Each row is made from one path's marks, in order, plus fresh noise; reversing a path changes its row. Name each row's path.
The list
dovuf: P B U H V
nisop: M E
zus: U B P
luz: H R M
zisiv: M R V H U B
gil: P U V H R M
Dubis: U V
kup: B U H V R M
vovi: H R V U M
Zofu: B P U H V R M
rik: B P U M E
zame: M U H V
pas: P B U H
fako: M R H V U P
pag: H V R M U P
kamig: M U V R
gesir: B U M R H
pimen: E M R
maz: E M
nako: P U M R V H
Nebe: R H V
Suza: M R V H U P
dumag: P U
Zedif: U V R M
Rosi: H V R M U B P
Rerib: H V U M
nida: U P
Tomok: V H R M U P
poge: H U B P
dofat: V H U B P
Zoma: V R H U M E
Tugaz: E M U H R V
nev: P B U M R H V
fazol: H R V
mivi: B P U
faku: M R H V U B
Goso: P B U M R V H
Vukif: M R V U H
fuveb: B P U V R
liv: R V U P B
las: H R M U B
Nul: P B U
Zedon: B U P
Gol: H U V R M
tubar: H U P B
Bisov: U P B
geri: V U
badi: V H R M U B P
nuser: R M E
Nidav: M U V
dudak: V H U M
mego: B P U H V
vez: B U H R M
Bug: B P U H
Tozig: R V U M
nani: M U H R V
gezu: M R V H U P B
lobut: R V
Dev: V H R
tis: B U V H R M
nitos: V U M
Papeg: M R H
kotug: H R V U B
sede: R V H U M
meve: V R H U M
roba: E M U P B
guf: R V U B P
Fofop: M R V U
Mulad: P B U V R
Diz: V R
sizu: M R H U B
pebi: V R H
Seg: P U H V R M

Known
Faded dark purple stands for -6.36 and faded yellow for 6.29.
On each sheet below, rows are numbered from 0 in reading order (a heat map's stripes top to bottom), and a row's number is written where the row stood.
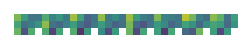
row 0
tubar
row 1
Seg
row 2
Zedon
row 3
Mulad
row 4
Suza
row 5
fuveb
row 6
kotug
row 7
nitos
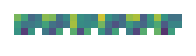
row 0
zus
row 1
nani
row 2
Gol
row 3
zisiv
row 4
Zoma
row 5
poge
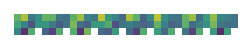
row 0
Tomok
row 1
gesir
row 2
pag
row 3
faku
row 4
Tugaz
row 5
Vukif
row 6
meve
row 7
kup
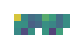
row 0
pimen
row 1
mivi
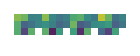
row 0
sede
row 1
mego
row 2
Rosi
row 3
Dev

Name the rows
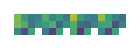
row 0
Zedif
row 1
gil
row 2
guf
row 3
fako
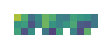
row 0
Nidav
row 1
luz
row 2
Goso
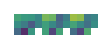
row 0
nev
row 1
nida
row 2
fazol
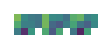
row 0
vez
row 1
gezu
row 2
badi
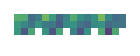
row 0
Bisov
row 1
roba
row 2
Nul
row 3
Bug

